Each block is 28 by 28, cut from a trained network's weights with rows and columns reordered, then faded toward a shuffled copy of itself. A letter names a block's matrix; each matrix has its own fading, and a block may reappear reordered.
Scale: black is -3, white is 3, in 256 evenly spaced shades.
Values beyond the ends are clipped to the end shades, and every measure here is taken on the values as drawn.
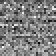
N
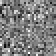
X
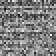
N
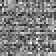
N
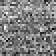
N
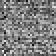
N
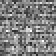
N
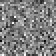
X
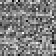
N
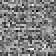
N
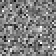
X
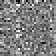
X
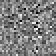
X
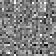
X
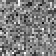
X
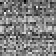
N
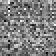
N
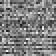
N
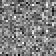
X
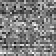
N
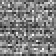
N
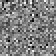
X
